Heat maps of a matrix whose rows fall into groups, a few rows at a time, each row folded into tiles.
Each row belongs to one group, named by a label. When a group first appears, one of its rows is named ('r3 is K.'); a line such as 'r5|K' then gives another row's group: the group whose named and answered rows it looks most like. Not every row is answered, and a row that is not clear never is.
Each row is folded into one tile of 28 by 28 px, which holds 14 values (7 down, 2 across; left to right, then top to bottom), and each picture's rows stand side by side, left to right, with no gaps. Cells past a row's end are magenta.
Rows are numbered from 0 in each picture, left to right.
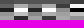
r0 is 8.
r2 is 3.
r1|8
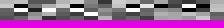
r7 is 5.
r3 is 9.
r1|8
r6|3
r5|9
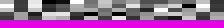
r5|8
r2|5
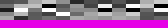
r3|3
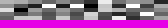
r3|5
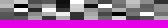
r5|9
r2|5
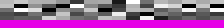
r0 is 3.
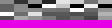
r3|9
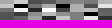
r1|8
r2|5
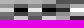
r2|8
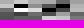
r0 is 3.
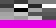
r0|3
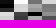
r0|5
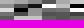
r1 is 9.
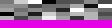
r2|8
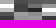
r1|8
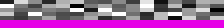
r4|9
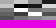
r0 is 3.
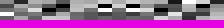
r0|9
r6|5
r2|5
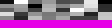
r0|5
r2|8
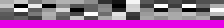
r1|9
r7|8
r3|9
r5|3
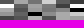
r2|3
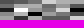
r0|8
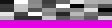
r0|5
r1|9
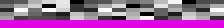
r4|9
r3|8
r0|8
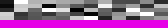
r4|8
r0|5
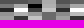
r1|5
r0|8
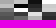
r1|5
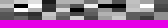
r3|9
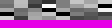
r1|3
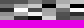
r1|9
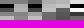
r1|5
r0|5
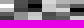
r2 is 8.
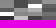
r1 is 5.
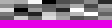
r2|8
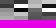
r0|3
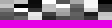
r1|5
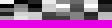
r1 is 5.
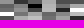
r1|5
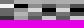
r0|9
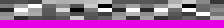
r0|8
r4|8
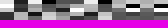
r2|8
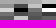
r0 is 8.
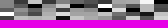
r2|9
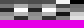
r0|8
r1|8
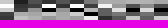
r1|3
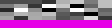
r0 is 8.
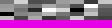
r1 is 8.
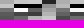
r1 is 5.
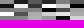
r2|9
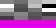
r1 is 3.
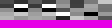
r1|3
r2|9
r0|3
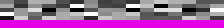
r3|9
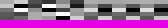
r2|9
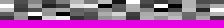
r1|9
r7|8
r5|3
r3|9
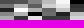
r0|8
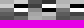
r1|3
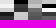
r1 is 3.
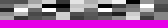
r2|5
